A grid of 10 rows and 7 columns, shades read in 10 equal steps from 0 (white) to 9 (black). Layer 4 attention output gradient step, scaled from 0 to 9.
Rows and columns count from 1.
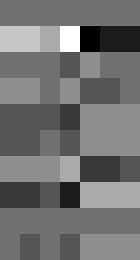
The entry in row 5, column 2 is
6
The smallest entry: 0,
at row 2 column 4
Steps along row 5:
same same up down same same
